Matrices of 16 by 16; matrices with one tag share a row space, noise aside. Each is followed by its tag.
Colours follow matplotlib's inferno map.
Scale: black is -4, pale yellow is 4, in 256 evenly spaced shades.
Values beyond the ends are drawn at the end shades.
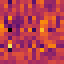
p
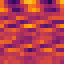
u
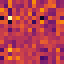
p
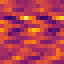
u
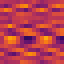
u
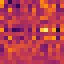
p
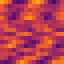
u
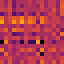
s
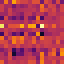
s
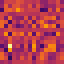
p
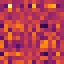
p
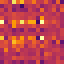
s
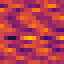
u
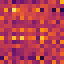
s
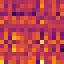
s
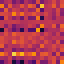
s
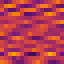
u
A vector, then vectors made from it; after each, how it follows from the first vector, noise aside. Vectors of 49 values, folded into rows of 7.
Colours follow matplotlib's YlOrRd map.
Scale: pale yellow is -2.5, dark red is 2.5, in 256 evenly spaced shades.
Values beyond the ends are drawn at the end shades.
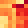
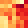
copied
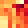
copied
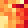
copied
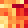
copied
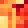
copied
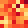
sign-scrambled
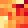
copied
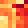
copied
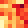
copied
